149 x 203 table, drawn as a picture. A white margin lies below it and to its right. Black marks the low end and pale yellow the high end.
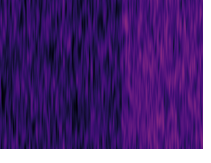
The histogram is bell-shaped. Overall the values sit about 20% of the way up the scale. The right part is higher, past a seam about 60% of the way across.
